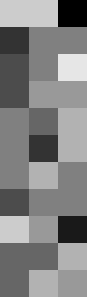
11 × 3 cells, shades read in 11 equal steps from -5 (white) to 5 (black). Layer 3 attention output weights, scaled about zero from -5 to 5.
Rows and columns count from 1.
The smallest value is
-4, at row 3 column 3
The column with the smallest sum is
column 2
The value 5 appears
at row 1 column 3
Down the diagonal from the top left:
-3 0 -4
